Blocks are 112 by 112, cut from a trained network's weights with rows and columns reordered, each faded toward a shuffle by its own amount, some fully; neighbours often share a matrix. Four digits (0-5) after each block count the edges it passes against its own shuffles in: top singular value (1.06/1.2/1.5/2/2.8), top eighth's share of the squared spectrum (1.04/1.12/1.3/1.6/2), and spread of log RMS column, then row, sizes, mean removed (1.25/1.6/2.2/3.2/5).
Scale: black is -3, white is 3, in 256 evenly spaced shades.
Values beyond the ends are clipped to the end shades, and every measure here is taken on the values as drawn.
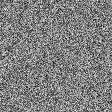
0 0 0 0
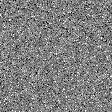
0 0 0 0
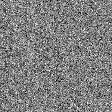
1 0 0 0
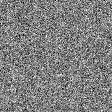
0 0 0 0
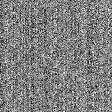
3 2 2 1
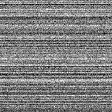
5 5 1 4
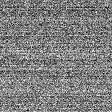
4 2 0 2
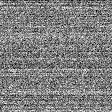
4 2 0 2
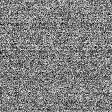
2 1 0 0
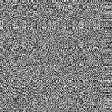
5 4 1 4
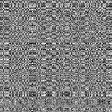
5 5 2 4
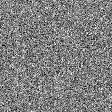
1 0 0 0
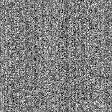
3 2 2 1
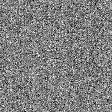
2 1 1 0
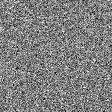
0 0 0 0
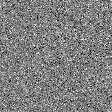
2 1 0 0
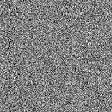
4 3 1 1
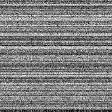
5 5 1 4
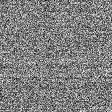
2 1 0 0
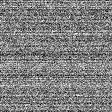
4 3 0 2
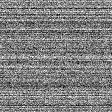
5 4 0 3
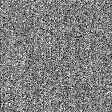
3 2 0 0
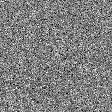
0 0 0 0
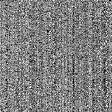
4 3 2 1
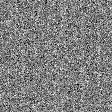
2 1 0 0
